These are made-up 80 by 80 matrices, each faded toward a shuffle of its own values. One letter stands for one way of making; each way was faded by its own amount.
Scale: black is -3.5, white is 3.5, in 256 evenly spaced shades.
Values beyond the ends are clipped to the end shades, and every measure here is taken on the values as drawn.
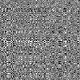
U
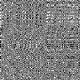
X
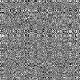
U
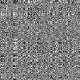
U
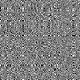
U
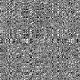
X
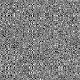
X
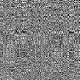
U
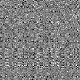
X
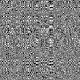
U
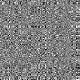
U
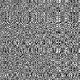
U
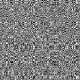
U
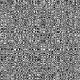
U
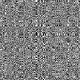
U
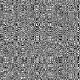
U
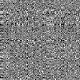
X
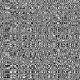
U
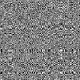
U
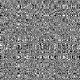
U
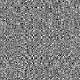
U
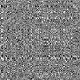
X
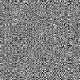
U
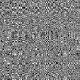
X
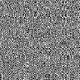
X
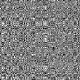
U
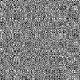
U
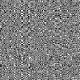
X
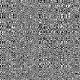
U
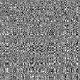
U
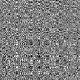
X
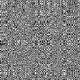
U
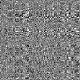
U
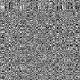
U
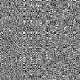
X
